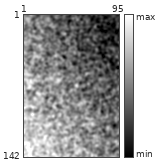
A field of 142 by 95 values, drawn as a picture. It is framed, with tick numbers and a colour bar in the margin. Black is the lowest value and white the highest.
Ninth with the lowest average: top right. Ninth with the highest average: bottom left. Slope: up to the bottom left. Odd rows or columns: none. Mirror symmetry: none.
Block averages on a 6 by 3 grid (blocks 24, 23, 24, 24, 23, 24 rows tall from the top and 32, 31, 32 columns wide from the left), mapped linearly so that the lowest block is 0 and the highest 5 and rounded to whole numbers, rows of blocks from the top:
2 1 0
3 2 0
3 2 1
4 3 2
4 3 2
5 4 3
